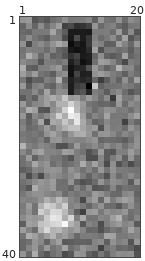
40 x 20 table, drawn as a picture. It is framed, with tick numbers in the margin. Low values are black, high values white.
Ninth with the lowest average: top middle. Bumps: two. Odd rows or columns: none. Odd patch: lower, in the top middle.
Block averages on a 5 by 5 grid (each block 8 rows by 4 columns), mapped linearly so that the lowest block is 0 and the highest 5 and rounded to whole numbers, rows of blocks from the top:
33033
34233
34433
34333
45333
